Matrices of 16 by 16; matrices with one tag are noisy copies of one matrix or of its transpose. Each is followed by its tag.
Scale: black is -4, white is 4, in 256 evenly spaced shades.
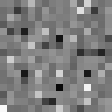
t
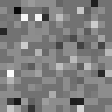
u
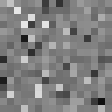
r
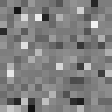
u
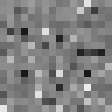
t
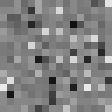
t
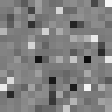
t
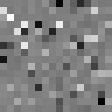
r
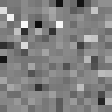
r
